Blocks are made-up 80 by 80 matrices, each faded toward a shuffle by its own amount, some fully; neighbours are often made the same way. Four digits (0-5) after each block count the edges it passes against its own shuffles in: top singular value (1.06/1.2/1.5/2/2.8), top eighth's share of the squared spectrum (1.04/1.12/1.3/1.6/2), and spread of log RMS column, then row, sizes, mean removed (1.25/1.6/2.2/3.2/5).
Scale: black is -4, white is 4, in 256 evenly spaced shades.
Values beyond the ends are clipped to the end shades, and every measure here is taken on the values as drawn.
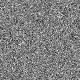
2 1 0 0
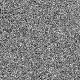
2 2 0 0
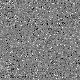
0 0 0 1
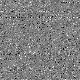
2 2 1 2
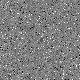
0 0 0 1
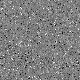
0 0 0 1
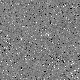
0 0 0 0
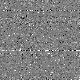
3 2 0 2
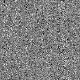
0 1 3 0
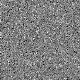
1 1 2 0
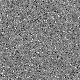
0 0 0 0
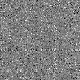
3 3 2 1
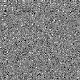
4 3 1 1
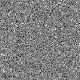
3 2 1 1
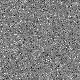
0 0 0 0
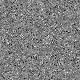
0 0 0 0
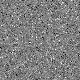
1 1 0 0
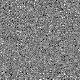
3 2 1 1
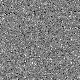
0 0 0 0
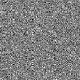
4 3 2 2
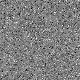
2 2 0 0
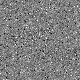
1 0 0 0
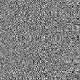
4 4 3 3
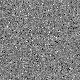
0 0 0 0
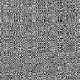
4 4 3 3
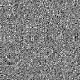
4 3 1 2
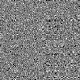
4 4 2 2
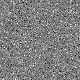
1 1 0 0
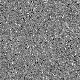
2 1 0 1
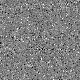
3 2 0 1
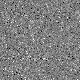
2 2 0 1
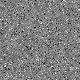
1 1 0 0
